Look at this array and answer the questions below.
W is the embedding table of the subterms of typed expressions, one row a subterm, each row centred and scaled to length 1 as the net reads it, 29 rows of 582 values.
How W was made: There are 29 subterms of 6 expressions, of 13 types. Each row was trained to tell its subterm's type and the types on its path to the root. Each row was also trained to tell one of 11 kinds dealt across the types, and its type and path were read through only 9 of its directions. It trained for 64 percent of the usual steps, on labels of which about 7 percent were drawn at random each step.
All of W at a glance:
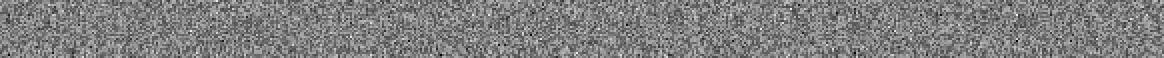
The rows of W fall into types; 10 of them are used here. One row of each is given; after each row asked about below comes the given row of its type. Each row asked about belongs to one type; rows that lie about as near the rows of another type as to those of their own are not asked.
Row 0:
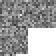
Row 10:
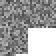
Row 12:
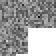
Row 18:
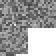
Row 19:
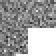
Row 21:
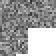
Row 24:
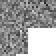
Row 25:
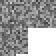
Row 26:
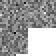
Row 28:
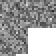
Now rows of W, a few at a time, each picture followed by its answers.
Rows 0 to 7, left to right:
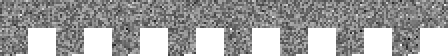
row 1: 19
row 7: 26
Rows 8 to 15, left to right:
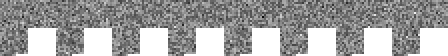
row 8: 10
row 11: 28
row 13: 21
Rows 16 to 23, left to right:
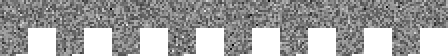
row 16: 28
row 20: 21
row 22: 18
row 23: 0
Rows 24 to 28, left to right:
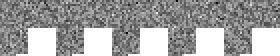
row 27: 10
